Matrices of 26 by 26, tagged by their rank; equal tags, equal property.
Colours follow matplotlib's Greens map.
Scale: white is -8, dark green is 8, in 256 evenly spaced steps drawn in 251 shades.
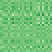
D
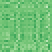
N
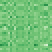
N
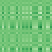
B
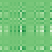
B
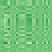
D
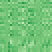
N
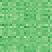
N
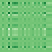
B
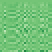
D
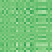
D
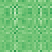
D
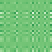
B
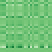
B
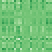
D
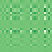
B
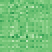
N
